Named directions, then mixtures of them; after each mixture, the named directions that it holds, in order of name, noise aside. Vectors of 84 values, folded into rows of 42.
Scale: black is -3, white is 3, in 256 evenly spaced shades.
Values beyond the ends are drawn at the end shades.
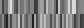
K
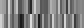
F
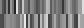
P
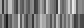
K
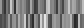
K, P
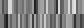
K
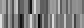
F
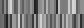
K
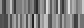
K, P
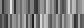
K, P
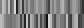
P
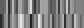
F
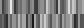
K, P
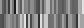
P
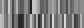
F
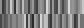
K, P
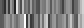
P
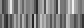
K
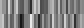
F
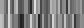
F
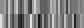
F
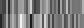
F, P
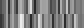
F
